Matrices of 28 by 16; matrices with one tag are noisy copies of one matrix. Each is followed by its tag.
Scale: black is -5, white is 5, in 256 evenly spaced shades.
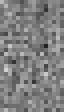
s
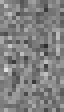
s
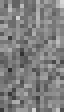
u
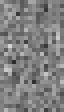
s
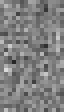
s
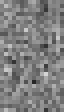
s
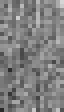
u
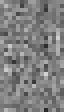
s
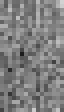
u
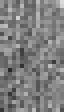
u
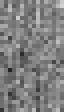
u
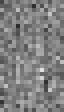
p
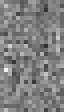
s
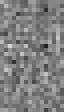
s
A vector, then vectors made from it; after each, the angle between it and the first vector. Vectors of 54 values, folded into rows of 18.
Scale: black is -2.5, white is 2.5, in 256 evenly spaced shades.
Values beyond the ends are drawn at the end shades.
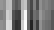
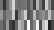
orthogonal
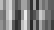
nearly parallel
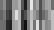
nearly opposite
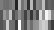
orthogonal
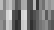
nearly parallel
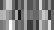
partly aligned
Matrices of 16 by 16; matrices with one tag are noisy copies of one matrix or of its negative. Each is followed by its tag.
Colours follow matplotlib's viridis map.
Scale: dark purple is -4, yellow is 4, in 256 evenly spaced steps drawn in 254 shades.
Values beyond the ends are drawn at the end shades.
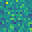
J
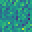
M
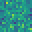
J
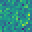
M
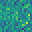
M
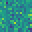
J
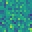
J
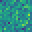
M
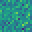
M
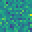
J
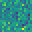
M
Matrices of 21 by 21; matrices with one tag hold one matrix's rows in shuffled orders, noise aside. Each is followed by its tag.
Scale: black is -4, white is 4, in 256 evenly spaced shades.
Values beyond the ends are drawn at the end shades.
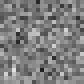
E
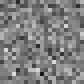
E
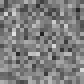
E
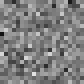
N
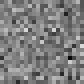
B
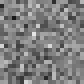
N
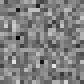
E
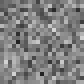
E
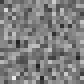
E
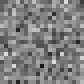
E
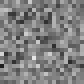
N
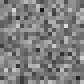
E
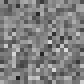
E
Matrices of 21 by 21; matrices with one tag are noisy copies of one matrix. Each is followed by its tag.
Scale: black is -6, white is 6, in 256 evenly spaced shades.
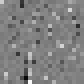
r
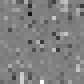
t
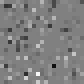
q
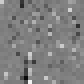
r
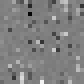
t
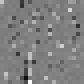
r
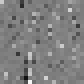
r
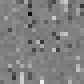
t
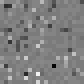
q
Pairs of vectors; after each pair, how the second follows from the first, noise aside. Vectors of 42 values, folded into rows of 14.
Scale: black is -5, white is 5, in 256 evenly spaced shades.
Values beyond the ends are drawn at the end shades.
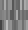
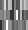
scaled up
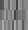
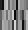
scaled up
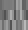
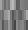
wrapped around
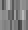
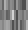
wrapped around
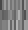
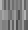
negated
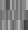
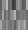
wrapped around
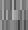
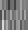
wrapped around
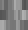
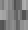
negated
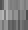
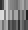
scaled up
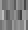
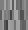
wrapped around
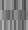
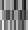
scaled up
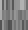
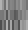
wrapped around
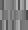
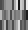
scaled up
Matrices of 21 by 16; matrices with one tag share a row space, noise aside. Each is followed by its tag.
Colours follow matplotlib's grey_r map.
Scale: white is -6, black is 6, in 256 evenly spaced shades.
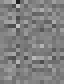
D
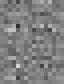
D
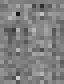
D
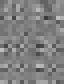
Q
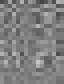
Q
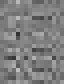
D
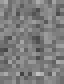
Q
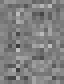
D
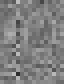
D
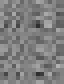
Q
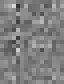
D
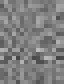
Q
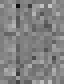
D
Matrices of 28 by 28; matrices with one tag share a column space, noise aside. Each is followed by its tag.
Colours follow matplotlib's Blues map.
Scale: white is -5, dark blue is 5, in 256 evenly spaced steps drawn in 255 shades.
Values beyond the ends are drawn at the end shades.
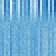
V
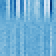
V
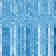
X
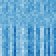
X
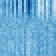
V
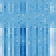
X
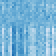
X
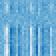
X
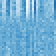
V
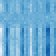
X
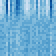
V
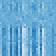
X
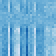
X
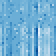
X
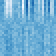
V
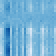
X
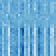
X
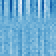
V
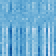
X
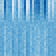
V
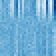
V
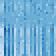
X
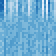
V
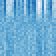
V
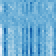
X
